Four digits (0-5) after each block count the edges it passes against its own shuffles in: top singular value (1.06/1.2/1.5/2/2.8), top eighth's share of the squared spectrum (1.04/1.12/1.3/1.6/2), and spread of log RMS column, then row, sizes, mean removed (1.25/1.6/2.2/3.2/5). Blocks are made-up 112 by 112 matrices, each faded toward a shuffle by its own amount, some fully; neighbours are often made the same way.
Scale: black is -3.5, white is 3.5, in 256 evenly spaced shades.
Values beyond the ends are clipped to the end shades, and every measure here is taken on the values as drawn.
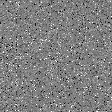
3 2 1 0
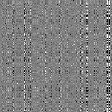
5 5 4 2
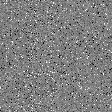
2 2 1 0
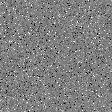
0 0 0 0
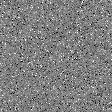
1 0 0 0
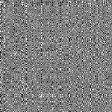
5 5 4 3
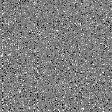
4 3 2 1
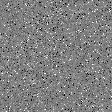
1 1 0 0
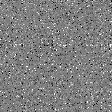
4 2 1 1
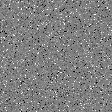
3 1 0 0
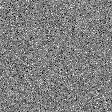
0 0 0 0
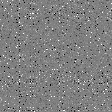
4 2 1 1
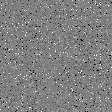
3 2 1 0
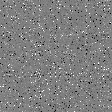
3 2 1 0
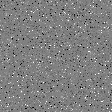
2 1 0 0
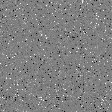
3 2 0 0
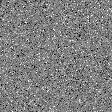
0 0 0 0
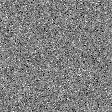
0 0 0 0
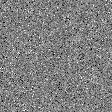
0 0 0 0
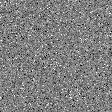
0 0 0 0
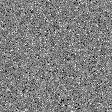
0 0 0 0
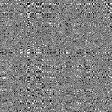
5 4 3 3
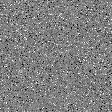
2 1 0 0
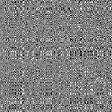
5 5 4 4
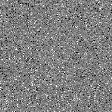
4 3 1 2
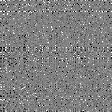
5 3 2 3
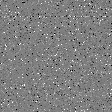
2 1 0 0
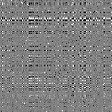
5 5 3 4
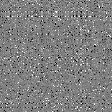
4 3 2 2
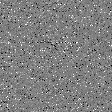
3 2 0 1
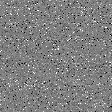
3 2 0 1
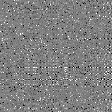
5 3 1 2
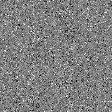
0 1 2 0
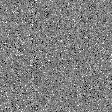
0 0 2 0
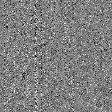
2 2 3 0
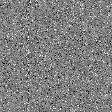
1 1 1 0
